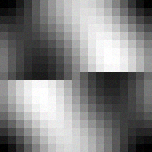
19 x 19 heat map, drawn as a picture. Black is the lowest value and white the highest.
Symmetry: a half turn. Slope: none. Lone odd cells: none.
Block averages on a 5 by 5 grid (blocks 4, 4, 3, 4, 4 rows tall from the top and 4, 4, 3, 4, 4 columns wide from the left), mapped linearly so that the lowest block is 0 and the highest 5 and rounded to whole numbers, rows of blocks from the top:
0 2 4 4 1
1 1 3 5 3
2 2 2 2 2
3 5 3 1 1
1 4 4 2 0
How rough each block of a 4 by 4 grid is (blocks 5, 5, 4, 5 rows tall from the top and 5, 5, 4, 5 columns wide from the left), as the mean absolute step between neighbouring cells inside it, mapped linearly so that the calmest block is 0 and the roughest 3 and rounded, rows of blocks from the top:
0102 | 0133 | 1110 | 2010
